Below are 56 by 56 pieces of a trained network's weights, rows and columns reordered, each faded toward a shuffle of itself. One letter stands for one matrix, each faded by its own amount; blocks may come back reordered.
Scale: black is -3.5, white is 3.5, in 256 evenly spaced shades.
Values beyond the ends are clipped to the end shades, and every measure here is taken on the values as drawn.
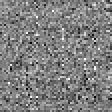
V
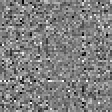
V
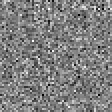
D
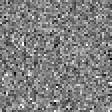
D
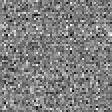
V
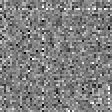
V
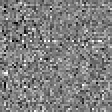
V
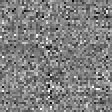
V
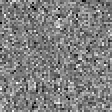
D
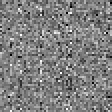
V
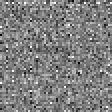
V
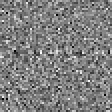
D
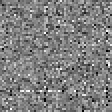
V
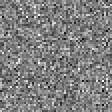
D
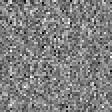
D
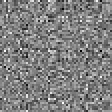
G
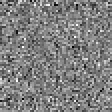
D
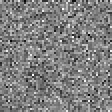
D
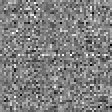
V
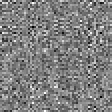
G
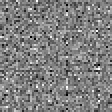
V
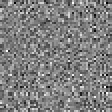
G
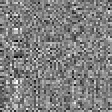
G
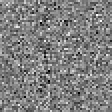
D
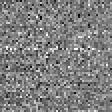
V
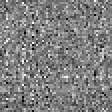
V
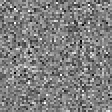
D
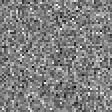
D
